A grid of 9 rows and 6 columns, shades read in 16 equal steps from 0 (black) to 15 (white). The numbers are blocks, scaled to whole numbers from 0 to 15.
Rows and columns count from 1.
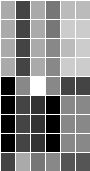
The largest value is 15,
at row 5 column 3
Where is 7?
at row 1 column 4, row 2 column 4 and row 9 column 3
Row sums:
53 55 55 56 39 23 23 23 39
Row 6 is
0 4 3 0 8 8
